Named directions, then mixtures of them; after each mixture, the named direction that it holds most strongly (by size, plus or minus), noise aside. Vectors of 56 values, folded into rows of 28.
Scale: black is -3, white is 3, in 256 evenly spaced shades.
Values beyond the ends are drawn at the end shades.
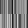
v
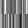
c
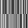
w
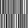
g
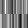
c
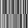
w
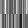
c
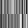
w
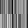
v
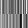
w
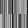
v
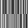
w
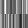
c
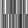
c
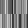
v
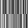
w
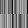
v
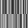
w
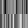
c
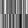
c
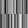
c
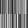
v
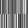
g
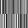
g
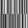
w
